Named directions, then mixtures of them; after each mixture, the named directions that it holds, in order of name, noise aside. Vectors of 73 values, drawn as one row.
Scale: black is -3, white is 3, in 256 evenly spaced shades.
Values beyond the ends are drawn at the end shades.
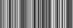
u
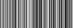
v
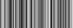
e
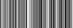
e, v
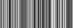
u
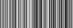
v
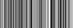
e, u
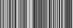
u, v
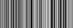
e, u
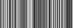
u, v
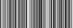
e, v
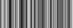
e, u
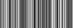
u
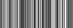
u, v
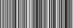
v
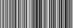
v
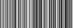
v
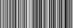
v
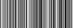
e, v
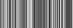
u, v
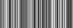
u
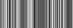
u, v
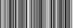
e, v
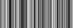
e, u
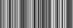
u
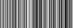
v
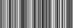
u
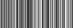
v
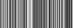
u, v
